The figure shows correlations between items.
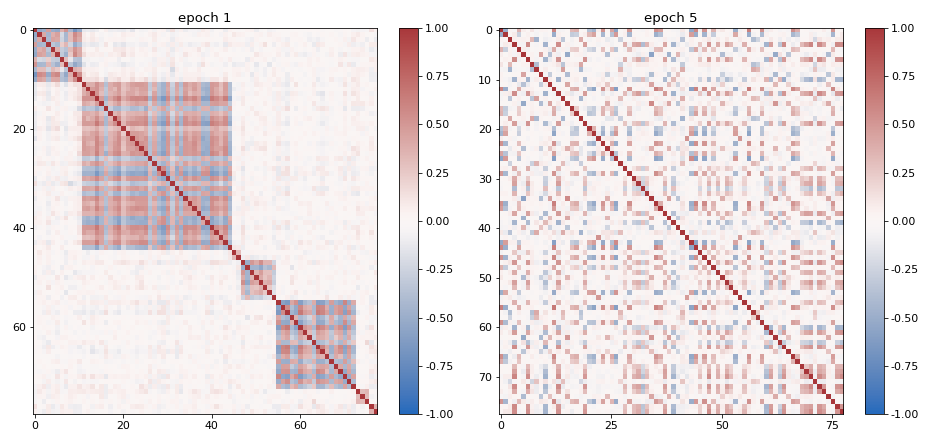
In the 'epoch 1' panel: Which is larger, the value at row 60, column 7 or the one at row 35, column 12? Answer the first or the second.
the second
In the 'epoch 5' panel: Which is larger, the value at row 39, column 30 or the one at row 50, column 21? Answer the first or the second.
the second
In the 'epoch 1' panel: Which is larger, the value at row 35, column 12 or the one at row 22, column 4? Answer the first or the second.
the first
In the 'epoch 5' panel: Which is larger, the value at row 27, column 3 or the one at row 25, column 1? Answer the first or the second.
the first
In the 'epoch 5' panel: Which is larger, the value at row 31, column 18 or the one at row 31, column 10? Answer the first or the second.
the first
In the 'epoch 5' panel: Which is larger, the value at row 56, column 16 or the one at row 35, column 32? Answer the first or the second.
the first
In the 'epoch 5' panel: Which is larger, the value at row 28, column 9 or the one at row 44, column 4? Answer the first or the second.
the second
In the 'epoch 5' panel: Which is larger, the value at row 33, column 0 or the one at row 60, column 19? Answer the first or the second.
the first
